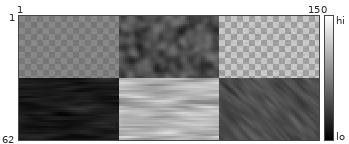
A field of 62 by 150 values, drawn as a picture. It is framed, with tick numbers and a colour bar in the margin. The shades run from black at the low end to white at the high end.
The table splits into 2 rows of 3 panels. Panel 1,1: middling, checkered, faint in contrast. Panel 1,2: low, blotchy. Panel 1,3: high, checkered. Panel 2,1: very low, streaked across, faint in contrast. Panel 2,2: high, streaked across. Panel 2,3: low, slanting down to the right, faint in contrast.
